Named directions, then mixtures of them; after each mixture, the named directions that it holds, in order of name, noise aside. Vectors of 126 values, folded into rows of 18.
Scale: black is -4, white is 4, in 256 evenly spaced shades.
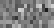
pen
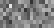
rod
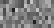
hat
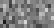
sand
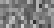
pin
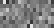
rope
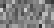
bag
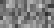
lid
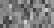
rod, sand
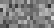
sand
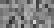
pin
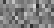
pen, pin, rope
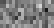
lid, pen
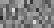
hat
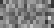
lid, rope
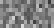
pin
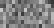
bag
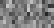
lid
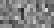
pen, pin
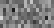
hat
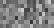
pen, rod, rope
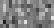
sand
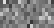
rope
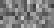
lid, pin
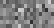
pen, rope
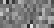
rope
